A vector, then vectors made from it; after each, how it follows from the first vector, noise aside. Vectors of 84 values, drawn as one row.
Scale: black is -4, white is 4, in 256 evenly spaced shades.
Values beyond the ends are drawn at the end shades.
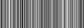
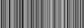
sign-scrambled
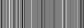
partly zeroed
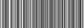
sign-scrambled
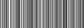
sign-scrambled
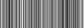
negated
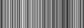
sign-scrambled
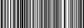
scaled up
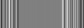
partly zeroed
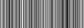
negated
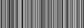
sign-scrambled
